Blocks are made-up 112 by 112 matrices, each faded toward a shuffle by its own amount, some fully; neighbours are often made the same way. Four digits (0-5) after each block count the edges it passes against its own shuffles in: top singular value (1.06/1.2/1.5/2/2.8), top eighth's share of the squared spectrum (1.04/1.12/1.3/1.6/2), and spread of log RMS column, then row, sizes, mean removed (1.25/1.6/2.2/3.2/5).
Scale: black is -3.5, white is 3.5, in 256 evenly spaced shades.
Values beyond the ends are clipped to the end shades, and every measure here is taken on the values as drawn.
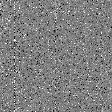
2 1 2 0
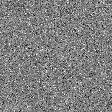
2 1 0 0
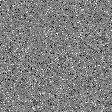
1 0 0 0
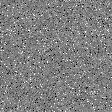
1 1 0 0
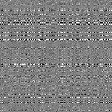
5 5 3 4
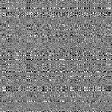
5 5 3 4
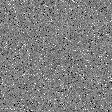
0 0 0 0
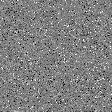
2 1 0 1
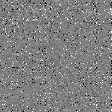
4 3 2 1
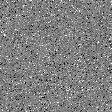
3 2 0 1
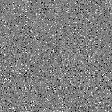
4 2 1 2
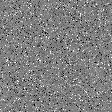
2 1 0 0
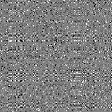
5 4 3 3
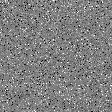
2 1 0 0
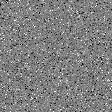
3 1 0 1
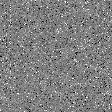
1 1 1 0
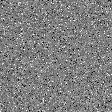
0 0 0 0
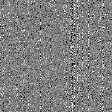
2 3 4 0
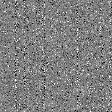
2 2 3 0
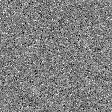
1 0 0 0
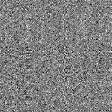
4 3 2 2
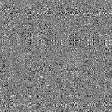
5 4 2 3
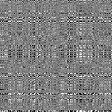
5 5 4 4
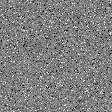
3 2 0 1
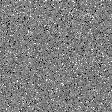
0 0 0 0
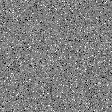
1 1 0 0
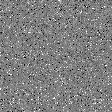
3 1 0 1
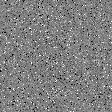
2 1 0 0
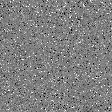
2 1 0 0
